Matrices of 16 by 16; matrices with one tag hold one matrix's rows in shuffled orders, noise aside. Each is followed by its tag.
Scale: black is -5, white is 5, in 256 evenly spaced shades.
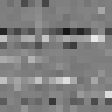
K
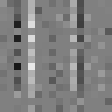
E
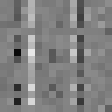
E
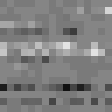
K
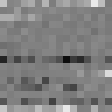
K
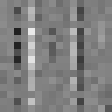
E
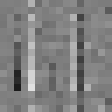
E
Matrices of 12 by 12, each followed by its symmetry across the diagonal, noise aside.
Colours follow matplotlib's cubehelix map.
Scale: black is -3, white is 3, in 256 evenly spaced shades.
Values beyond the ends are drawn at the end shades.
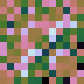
symmetric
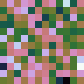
antisymmetric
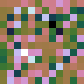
antisymmetric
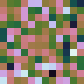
antisymmetric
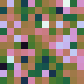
antisymmetric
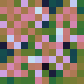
symmetric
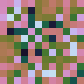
symmetric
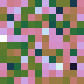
neither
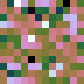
neither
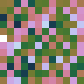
neither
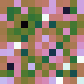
symmetric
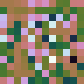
neither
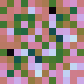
symmetric
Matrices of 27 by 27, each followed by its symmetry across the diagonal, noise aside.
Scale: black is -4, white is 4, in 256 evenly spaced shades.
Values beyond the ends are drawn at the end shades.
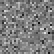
neither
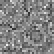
symmetric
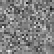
antisymmetric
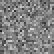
neither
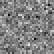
neither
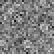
symmetric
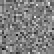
antisymmetric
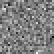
antisymmetric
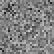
symmetric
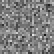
neither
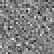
antisymmetric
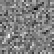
antisymmetric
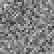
symmetric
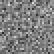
antisymmetric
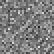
symmetric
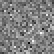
symmetric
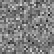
neither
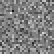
antisymmetric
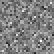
symmetric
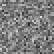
neither
